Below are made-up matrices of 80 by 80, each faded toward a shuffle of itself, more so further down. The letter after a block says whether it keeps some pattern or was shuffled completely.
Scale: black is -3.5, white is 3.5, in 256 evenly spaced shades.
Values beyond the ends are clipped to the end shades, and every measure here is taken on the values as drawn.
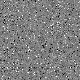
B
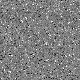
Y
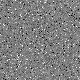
Y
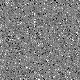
B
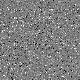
B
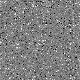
B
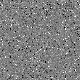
B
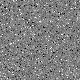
Y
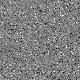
B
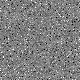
Y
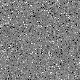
B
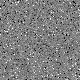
Y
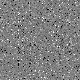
B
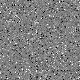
B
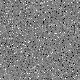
B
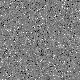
Y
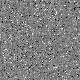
Y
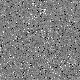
Y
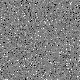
B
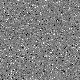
B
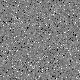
Y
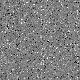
B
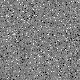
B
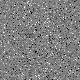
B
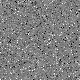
Y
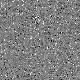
B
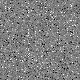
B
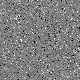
Y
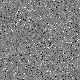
Y
